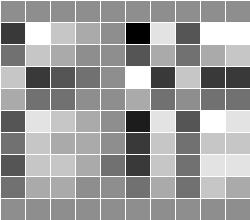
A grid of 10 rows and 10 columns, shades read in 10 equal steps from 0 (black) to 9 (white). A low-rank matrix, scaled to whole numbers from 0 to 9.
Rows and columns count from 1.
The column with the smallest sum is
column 6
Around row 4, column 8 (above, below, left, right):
4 5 2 2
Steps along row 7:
up down same down down up down up same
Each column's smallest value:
2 2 3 4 4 0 2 3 2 2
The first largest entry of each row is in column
1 2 2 6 1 9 2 9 9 1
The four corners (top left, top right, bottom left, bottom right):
5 5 5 5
